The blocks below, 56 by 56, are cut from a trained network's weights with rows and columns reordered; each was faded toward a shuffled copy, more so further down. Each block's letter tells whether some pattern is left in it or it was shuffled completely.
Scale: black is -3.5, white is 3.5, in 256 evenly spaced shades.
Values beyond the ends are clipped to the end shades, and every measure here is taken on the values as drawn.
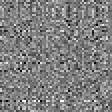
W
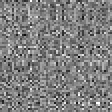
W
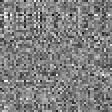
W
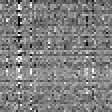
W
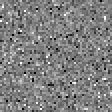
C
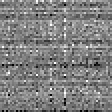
W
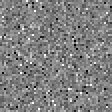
C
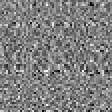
W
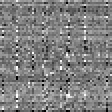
W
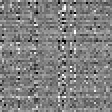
W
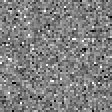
C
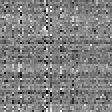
W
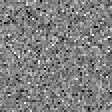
C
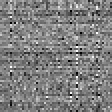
W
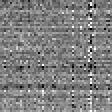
W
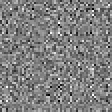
W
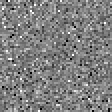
C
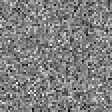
C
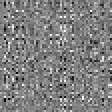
W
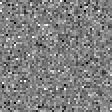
C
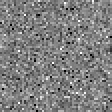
C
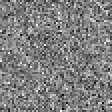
C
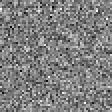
C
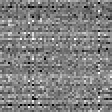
W
